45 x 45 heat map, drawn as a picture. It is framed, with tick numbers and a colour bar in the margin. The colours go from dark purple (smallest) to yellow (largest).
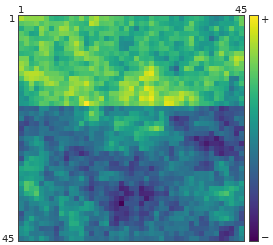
Seam: horizontal, 40% of the way down, the top part higher. Grain: blotchy. Ninth with the lowest average: bottom middle.
